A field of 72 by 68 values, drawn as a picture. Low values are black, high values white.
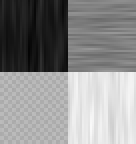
It is made of 2 by 2 panels. Panel 1,1: very low, streaked downward, faint in contrast. Panel 1,2: middling, streaked across, faint in contrast. Panel 2,1: high, checkered, faint in contrast. Panel 2,2: very high, streaked downward, faint in contrast.
